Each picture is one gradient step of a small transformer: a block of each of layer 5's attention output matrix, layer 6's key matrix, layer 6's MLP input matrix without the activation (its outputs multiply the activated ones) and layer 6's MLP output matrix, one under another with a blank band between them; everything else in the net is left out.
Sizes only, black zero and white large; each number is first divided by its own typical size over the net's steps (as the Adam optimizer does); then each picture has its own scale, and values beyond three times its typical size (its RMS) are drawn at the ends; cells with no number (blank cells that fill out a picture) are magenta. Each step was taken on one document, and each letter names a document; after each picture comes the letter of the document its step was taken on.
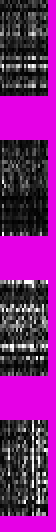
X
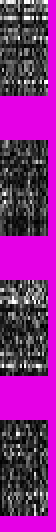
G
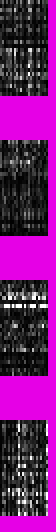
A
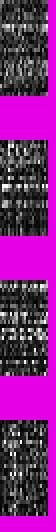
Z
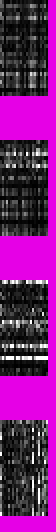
X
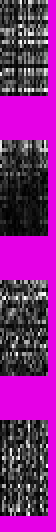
G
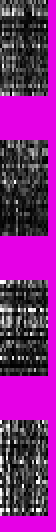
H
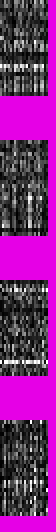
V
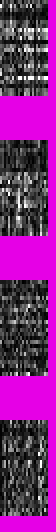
G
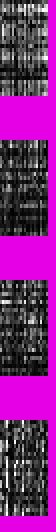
H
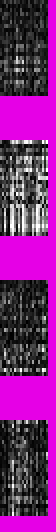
V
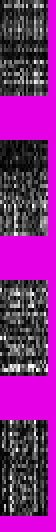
V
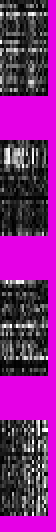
X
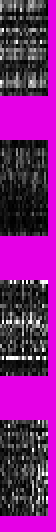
X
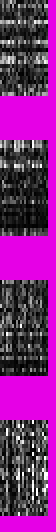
H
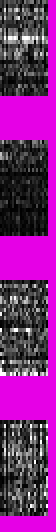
G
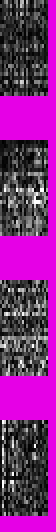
V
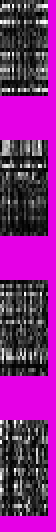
H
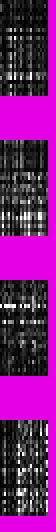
A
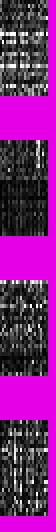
Z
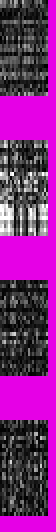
G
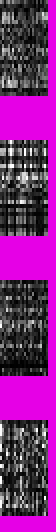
H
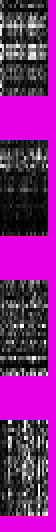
X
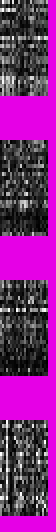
H
